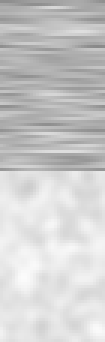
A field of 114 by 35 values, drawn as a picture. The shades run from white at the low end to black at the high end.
It is made of 2 by 1 panels. Panel 1,1: low, streaked across. Panel 2,1: very low, blotchy, faint in contrast.
